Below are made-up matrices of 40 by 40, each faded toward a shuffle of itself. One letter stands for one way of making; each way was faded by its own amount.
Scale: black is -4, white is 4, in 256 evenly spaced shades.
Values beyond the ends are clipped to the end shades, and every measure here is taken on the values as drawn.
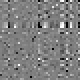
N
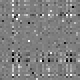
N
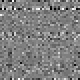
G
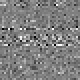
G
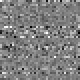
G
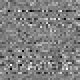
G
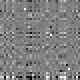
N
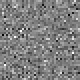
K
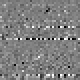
G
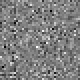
K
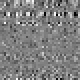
G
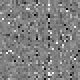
K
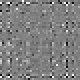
N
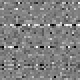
G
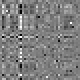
N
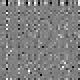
N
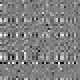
N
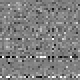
G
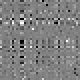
N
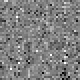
K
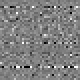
G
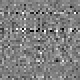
G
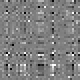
N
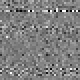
G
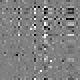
N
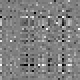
N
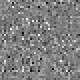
K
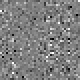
K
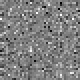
K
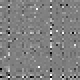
N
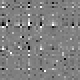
N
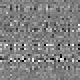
G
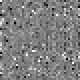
K
